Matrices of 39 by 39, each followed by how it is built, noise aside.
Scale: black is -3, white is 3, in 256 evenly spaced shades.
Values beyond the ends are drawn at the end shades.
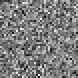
noise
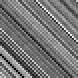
Toeplitz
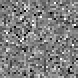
noise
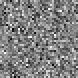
noise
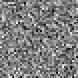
noise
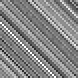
Toeplitz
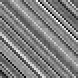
Toeplitz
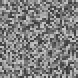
noise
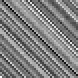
Toeplitz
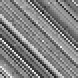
Toeplitz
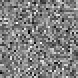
noise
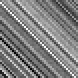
Toeplitz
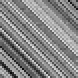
Toeplitz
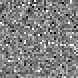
noise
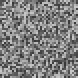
noise
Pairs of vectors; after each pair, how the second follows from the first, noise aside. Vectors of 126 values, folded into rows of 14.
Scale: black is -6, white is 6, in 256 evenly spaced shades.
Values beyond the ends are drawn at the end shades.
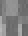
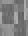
wrapped around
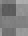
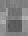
wrapped around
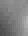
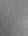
shrunk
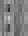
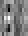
scaled up
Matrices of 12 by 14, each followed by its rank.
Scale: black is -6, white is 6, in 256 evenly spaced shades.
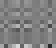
one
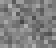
full rank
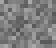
full rank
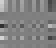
one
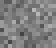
full rank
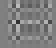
one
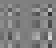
one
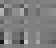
one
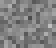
full rank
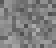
full rank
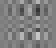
one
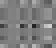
one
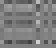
one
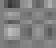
one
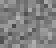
full rank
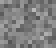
full rank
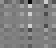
one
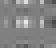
one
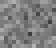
full rank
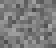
full rank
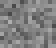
full rank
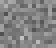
full rank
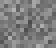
full rank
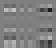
one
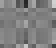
one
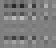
one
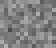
full rank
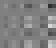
one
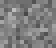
full rank
